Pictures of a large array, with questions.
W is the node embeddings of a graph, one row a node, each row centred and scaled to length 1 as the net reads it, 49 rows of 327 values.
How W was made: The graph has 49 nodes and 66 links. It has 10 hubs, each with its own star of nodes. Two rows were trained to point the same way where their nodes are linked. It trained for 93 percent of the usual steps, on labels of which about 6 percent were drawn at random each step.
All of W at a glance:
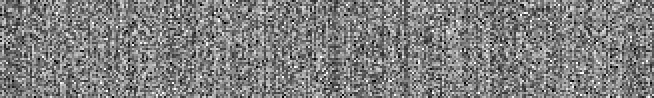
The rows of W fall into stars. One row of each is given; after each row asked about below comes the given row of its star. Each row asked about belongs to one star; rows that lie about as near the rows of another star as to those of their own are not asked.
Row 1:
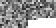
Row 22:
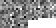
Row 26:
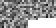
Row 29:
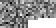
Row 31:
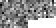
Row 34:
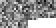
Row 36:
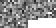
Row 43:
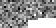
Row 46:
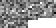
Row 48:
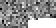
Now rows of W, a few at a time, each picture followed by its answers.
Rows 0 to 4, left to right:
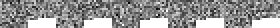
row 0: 46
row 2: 46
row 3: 22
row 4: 43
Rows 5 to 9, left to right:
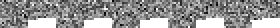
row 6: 1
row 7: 31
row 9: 34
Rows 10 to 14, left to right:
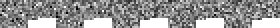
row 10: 43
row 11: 1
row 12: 43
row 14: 36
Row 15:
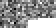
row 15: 26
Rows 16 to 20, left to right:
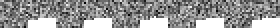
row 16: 26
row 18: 22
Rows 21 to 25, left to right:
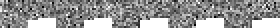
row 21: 36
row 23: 48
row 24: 34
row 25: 46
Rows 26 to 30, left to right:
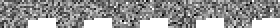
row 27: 34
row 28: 34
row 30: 43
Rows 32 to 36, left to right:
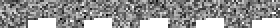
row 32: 46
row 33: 34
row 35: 1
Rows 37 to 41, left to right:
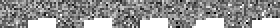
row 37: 48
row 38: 22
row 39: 29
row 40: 36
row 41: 48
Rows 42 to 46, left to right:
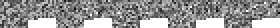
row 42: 31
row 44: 48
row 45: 22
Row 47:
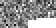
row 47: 31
